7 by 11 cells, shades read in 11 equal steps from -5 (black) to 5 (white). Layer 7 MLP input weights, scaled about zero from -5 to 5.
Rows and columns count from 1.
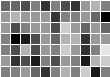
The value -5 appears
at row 2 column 11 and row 4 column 2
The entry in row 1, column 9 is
1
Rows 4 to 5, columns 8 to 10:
2 -3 1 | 1 -3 0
